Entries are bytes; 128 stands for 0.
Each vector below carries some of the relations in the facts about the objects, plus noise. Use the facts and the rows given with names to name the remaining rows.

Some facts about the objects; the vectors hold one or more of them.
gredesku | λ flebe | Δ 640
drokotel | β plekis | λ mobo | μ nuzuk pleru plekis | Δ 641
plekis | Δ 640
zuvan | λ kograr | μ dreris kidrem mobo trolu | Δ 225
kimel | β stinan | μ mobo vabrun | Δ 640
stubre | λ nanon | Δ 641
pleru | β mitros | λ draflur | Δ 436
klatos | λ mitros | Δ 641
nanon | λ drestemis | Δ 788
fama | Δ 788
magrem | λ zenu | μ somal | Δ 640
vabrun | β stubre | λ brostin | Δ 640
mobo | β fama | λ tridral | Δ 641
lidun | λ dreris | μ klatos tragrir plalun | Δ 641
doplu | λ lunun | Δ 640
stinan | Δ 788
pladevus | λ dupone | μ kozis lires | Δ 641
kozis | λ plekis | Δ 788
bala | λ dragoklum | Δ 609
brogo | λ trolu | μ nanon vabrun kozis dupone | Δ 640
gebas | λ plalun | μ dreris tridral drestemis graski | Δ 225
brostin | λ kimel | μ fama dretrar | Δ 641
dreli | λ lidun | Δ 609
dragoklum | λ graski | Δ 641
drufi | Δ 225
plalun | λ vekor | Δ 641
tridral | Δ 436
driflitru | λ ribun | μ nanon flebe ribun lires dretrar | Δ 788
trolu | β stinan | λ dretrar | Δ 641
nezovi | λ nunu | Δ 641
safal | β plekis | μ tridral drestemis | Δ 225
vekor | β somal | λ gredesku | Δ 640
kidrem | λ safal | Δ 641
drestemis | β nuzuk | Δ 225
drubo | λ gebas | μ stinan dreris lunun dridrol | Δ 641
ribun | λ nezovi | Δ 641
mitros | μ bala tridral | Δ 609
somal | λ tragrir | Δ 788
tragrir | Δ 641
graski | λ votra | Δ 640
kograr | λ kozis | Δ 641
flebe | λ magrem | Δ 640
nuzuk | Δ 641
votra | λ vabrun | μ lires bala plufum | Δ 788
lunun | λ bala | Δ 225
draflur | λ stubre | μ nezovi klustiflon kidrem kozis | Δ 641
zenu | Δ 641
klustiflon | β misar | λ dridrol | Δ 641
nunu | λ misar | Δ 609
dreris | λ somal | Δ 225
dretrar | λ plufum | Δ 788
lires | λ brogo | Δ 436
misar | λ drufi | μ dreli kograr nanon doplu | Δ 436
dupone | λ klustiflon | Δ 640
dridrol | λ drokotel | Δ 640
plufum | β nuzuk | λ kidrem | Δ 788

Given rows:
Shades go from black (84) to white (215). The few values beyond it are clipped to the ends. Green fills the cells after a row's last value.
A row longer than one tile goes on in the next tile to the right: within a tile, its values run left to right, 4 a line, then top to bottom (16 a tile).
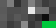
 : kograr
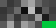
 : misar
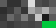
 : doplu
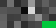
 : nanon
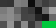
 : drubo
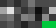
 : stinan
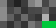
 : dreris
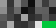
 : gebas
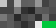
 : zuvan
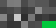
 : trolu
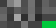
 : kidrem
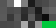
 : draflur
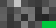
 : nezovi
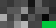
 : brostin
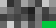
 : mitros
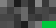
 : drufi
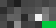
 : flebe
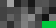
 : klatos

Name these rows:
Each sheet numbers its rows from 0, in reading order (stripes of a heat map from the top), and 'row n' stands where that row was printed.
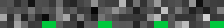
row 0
ribun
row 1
lunun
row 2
plufum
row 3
driflitru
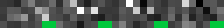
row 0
graski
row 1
nuzuk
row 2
drokotel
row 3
pladevus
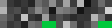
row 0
drestemis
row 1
votra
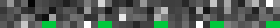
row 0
lidun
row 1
tridral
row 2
dridrol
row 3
lires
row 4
bala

